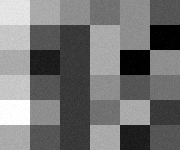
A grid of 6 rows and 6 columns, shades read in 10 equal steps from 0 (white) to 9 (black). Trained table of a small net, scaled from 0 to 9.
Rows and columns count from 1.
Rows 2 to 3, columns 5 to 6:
4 9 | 9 4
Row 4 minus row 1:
1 3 3 -1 2 -1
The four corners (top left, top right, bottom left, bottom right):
1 6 3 6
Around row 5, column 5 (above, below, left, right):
6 8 5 7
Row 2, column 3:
7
